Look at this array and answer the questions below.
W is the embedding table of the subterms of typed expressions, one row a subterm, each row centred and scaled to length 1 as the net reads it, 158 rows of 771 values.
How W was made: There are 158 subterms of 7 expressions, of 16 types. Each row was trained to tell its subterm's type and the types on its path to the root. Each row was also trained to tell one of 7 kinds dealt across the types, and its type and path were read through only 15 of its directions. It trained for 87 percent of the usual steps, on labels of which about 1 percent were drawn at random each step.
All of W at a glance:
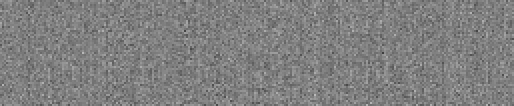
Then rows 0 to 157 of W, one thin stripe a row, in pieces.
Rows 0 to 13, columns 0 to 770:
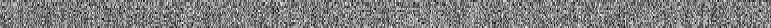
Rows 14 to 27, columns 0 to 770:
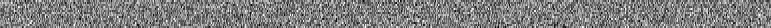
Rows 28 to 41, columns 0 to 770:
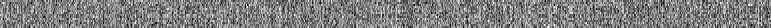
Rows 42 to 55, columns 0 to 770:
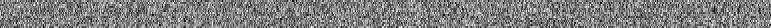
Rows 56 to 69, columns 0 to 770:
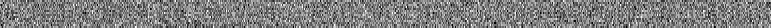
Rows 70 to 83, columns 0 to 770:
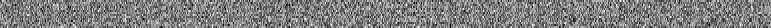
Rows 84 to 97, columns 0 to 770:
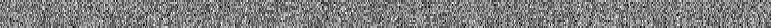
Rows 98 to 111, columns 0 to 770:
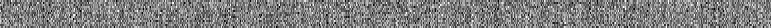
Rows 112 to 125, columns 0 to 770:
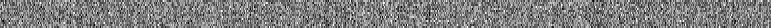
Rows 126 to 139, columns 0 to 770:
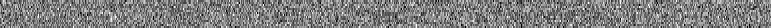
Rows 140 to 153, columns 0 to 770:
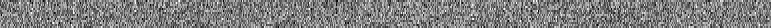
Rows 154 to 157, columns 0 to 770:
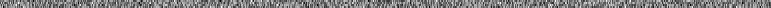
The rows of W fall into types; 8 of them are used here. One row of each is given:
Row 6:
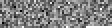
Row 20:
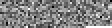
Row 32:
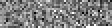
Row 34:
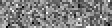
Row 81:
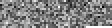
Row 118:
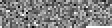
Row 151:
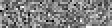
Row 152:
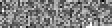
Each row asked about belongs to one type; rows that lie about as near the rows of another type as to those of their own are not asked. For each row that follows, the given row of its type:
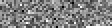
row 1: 152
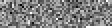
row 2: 152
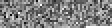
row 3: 34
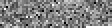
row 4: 6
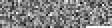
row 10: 6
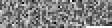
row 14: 81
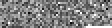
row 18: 32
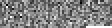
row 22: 118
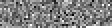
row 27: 20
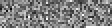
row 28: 34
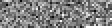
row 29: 81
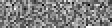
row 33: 6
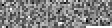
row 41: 6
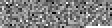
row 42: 34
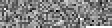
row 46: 151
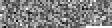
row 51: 151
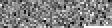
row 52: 20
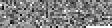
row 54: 20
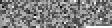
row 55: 151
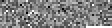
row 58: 151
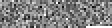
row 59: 118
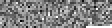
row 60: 20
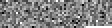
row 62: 20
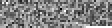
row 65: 81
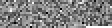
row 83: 20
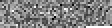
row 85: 32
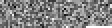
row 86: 6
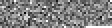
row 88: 34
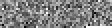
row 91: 152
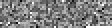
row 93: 20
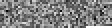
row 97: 118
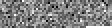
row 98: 118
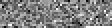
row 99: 151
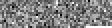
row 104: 81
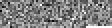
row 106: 118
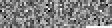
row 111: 152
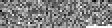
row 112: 20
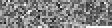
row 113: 81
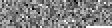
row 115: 152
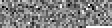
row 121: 118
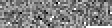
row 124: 20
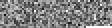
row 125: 32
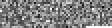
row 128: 118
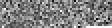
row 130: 152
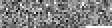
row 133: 151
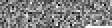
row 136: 81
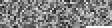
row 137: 118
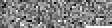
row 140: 81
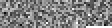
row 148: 152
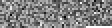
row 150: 34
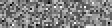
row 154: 81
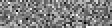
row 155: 6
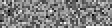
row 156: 118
